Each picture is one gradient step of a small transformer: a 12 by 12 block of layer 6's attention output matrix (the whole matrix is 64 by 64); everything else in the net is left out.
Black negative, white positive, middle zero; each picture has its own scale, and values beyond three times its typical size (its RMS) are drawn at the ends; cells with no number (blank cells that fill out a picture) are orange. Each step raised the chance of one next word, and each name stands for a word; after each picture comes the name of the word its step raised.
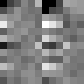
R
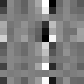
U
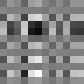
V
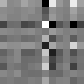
R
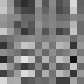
V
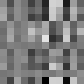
U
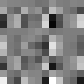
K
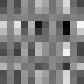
K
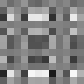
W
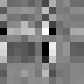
K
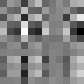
V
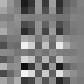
V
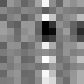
V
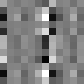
W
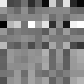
R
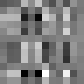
W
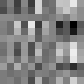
K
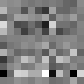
V
